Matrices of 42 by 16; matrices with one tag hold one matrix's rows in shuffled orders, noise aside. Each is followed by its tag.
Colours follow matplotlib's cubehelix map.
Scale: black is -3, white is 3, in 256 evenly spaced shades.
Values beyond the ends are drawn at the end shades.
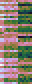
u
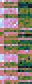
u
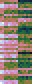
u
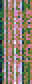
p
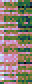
u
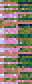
u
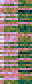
u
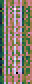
p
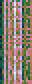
p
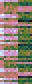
u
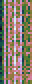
p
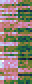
u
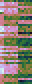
u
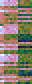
u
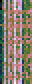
p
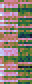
u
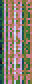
p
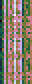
p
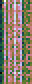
p
